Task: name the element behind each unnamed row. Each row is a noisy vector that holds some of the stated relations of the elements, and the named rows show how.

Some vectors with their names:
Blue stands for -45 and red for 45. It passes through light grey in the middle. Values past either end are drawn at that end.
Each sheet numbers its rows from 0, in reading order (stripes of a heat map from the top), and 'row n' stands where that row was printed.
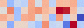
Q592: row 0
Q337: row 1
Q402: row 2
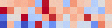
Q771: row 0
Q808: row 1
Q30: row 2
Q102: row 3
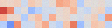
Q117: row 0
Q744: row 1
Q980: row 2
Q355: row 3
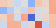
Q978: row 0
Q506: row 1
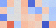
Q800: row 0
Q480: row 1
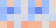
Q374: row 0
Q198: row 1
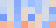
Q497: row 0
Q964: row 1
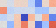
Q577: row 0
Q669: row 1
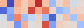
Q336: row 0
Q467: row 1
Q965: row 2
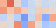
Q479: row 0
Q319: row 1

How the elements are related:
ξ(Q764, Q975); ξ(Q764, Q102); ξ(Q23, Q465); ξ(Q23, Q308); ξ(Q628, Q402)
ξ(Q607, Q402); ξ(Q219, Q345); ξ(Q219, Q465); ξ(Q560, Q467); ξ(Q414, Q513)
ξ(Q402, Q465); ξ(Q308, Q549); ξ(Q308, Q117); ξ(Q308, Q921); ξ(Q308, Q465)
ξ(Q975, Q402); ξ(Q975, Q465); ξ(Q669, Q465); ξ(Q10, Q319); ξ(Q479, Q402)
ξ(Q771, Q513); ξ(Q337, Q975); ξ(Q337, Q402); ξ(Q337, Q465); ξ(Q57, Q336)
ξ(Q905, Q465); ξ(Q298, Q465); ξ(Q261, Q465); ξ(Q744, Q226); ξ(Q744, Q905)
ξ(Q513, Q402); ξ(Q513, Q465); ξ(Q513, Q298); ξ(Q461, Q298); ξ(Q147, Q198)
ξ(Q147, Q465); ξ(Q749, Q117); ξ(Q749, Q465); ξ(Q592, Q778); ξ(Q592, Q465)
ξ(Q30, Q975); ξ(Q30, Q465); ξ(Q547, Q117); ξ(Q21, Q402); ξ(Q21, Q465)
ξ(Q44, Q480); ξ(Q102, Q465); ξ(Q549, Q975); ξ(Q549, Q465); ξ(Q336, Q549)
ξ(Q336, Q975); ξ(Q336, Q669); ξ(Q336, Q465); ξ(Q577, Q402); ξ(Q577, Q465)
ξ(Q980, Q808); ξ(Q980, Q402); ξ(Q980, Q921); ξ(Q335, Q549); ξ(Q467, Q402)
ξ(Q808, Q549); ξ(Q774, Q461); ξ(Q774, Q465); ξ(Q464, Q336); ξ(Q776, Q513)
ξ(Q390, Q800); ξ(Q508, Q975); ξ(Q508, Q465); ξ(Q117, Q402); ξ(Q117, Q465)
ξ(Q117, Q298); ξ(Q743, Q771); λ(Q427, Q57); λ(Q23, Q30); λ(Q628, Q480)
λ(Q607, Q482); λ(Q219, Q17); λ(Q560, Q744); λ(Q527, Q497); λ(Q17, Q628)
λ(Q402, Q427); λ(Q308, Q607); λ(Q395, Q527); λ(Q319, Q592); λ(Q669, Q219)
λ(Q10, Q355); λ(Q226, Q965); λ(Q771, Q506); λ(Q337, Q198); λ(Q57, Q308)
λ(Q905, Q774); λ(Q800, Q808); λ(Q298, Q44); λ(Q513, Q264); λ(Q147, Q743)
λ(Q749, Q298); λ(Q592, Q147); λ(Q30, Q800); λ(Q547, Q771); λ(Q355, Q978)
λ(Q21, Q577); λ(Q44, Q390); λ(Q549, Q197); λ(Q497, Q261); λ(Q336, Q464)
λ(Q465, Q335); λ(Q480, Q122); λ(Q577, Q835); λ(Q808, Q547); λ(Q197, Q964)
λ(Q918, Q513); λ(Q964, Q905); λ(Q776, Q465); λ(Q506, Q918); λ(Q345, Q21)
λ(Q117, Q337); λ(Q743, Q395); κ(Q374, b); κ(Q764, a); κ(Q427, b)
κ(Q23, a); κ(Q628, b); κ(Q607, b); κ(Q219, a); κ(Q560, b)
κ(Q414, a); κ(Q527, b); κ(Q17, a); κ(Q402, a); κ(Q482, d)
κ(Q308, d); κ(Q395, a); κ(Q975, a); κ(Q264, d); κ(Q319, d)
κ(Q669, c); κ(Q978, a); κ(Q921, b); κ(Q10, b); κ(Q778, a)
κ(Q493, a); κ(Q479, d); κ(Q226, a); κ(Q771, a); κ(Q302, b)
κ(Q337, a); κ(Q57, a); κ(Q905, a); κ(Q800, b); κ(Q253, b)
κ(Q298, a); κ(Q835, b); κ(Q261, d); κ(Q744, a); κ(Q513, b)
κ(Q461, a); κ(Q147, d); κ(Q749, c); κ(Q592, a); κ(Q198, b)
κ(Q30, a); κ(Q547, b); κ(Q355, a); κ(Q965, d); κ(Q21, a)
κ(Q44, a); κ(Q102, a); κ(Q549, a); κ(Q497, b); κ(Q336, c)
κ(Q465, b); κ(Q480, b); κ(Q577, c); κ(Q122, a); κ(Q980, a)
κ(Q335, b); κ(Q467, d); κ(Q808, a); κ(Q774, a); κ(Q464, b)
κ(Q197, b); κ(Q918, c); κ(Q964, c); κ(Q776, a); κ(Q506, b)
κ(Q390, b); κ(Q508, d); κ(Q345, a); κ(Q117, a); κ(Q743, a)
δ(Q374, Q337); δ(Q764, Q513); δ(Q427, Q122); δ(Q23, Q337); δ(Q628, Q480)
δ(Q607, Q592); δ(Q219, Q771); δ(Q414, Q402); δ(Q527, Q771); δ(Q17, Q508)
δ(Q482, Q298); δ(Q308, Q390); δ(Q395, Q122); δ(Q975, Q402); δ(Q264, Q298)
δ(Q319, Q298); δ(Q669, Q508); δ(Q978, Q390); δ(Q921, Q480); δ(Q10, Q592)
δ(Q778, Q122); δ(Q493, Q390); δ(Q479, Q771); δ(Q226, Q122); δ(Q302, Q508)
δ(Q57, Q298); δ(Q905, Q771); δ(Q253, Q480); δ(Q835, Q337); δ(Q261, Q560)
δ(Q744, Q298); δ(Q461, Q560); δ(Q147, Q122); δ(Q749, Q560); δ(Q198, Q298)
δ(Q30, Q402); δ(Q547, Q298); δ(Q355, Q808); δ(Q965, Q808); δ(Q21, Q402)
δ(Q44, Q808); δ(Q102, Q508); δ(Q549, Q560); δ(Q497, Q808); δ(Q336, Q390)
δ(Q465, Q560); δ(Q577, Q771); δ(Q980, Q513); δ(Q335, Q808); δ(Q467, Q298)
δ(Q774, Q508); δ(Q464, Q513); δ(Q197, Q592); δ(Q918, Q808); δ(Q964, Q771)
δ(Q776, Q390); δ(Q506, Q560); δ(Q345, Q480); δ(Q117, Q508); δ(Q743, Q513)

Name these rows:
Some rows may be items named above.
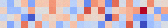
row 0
Q749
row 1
Q547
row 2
Q461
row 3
Q628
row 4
Q975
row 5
Q513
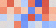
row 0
Q479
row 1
Q549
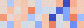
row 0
Q23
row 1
Q577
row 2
Q336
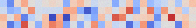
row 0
Q669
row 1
Q577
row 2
Q308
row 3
Q335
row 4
Q17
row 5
Q147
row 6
Q905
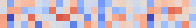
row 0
Q308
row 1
Q261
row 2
Q17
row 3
Q527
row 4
Q122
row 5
Q308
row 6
Q21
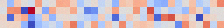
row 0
Q57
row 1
Q513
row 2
Q980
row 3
Q464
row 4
Q547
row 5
Q395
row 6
Q102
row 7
Q918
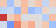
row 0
Q102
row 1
Q482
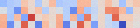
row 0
Q465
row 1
Q905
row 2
Q465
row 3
Q508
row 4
Q298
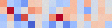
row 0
Q743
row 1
Q776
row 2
Q219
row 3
Q764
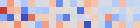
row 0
Q607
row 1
Q774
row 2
Q427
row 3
Q414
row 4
Q560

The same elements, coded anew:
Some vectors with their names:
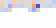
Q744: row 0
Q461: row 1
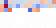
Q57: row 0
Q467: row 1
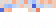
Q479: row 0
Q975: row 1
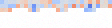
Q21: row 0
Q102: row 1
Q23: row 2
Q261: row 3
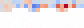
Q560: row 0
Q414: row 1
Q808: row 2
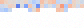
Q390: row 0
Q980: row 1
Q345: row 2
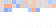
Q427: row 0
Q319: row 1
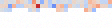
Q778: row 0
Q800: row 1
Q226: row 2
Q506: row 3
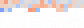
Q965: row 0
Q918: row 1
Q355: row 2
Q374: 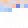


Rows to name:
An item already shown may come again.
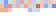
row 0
Q549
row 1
Q335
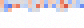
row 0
Q414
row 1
Q335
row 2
Q800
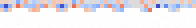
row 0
Q513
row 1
Q577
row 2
Q513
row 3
Q905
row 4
Q465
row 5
Q464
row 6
Q774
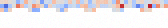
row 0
Q513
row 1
Q427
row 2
Q774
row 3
Q764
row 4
Q800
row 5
Q669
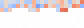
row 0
Q298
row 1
Q117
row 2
Q628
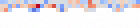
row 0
Q395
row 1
Q308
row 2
Q102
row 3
Q547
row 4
Q147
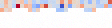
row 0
Q219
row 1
Q776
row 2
Q261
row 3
Q607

